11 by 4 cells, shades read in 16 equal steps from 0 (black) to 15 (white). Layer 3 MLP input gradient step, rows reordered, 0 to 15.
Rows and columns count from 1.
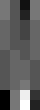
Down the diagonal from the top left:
7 5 4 6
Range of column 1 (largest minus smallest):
7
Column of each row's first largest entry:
1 1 1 1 1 2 2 2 3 3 3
